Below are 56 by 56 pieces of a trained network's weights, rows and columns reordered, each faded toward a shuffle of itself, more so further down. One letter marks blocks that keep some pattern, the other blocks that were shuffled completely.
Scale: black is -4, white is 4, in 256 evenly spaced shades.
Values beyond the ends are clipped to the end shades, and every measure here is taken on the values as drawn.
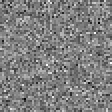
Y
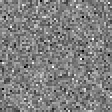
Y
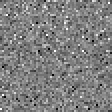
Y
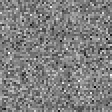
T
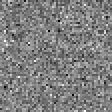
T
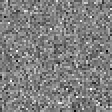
Y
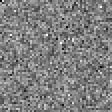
T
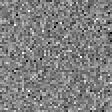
T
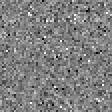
T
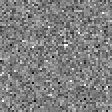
Y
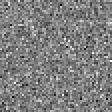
Y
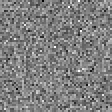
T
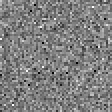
T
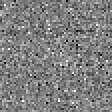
T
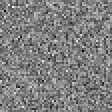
T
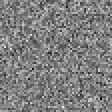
T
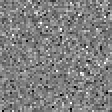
Y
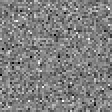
Y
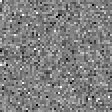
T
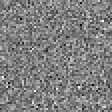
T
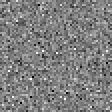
T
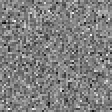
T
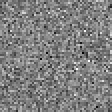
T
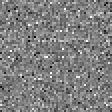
T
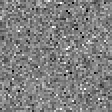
Y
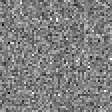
Y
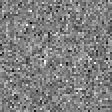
Y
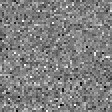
T
